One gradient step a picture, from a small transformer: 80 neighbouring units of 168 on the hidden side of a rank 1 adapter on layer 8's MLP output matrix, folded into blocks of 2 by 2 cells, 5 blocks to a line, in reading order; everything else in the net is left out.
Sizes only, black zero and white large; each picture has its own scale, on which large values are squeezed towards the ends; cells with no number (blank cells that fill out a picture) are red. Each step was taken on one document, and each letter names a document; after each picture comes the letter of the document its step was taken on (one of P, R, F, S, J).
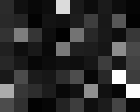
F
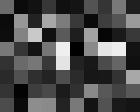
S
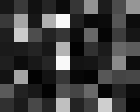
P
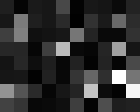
F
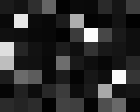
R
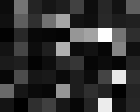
P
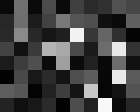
S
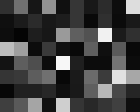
R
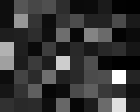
R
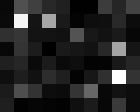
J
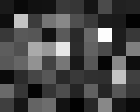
S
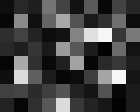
P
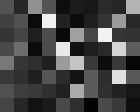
P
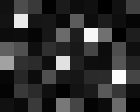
R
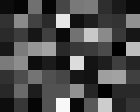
P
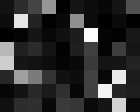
R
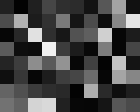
S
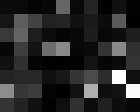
F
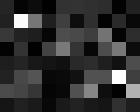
F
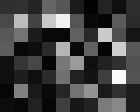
J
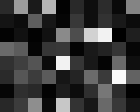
R
